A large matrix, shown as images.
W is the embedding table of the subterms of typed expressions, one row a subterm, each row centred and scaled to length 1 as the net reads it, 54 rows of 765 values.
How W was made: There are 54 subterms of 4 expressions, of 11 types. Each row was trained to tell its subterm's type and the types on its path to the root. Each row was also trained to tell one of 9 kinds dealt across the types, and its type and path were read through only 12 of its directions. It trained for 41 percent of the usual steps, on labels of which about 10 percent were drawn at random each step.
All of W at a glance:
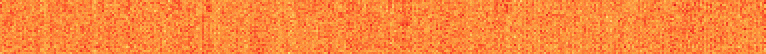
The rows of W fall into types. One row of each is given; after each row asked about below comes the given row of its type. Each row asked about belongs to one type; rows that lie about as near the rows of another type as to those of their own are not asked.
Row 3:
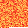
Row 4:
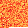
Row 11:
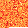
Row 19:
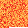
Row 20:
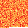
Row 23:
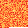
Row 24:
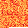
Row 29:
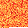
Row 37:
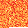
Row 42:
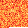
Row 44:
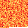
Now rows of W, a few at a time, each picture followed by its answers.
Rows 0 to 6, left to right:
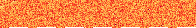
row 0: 23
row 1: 4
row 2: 44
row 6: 4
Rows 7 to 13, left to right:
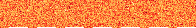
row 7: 42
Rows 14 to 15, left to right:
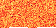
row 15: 23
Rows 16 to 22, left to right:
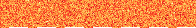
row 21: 44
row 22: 24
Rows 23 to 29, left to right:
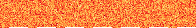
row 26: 37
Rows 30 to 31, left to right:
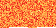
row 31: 37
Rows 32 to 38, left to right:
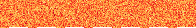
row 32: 20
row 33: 24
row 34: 19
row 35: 4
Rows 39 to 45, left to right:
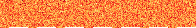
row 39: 24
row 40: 11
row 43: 23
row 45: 44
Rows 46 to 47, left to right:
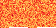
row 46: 3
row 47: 44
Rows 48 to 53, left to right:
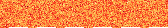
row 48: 4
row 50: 42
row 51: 37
